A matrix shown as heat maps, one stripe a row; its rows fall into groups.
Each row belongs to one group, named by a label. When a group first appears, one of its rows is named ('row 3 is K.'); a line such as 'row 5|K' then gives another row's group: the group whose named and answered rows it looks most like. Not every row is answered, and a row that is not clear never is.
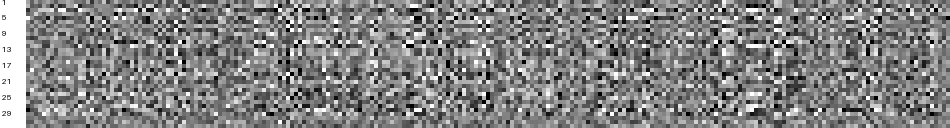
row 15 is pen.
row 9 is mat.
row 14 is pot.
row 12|mat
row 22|mat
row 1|pot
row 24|mat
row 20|mat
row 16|mat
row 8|pot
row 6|pot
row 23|pen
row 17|mat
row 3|mat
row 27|mat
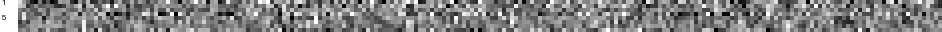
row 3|pot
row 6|pen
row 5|pen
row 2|pen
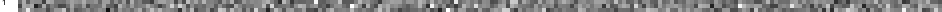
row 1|pen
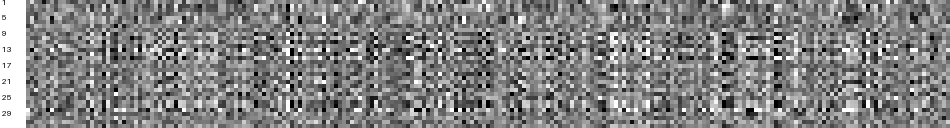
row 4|pen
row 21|pen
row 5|pen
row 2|pot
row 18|pen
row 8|pot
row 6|pen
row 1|mat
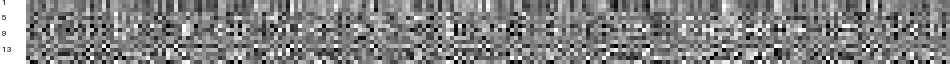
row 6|pen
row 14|mat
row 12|pot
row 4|pen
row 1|pot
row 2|pot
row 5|mat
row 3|pot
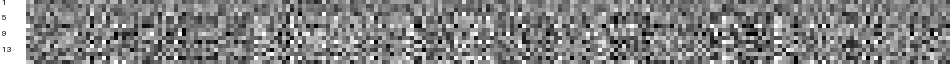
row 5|pot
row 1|pen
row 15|pot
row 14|mat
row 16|pen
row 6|pot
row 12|pen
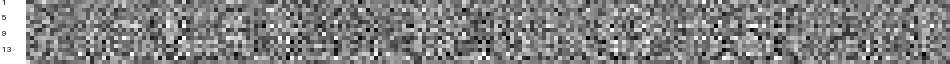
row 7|mat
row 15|pot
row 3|mat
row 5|pen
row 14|mat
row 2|pen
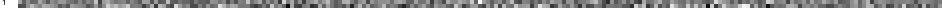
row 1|pot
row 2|mat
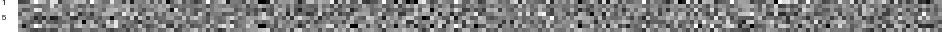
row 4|mat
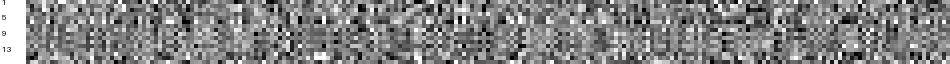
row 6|pen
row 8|mat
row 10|mat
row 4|pot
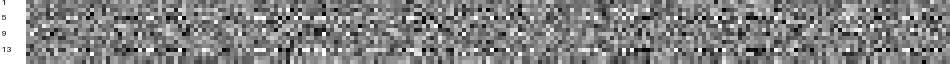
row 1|mat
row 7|mat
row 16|pot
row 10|mat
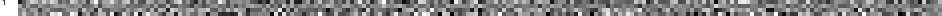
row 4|mat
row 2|pot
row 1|mat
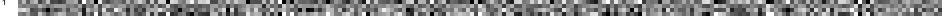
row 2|pot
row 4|pot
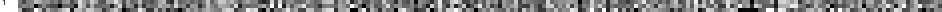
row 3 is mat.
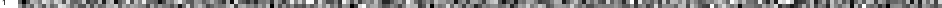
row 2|mat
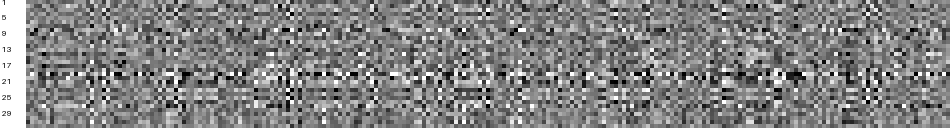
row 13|mat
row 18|pot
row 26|pot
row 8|pen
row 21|pot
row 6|pen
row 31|pen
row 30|pen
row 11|pot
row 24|pen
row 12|pen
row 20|mat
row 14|mat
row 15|mat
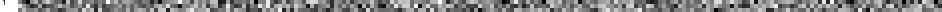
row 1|pen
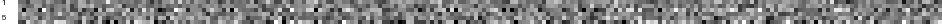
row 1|pen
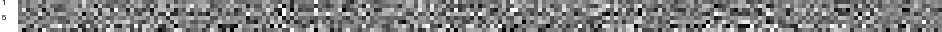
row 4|pot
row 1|pen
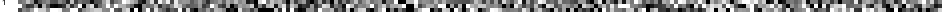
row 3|mat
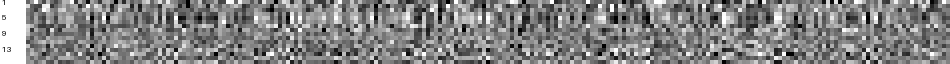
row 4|pot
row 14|mat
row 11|mat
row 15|pot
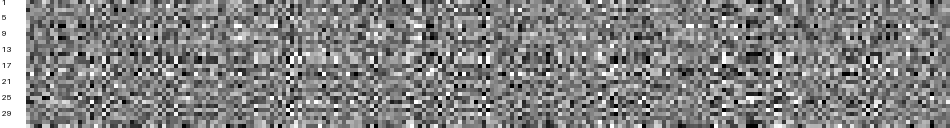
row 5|pot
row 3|pen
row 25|mat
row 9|mat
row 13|pen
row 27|pot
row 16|pot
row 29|pot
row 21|pot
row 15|pot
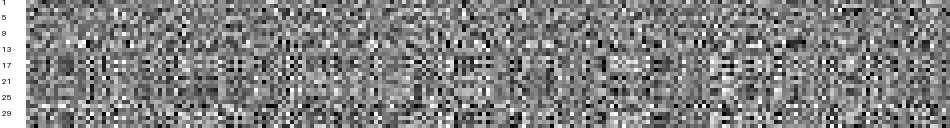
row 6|mat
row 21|pen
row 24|pot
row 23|pot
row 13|pot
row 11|mat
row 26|mat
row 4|pen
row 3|pen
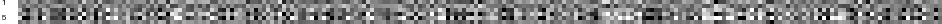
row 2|pot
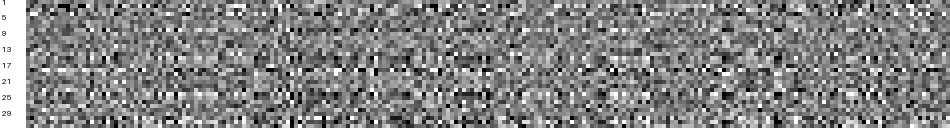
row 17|mat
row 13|mat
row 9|pen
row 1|pen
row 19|pot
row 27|mat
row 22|pot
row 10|pot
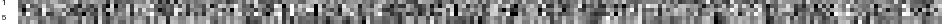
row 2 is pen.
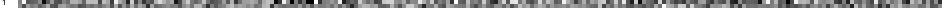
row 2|mat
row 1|pen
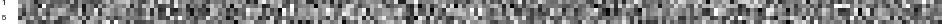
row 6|pen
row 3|pot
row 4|pot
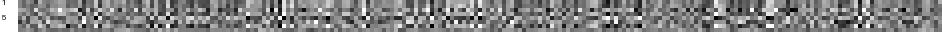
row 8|mat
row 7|pot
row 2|pot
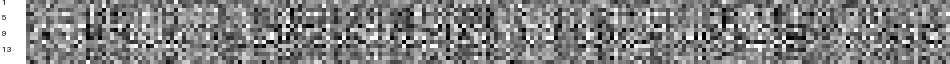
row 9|mat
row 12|mat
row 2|pen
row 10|mat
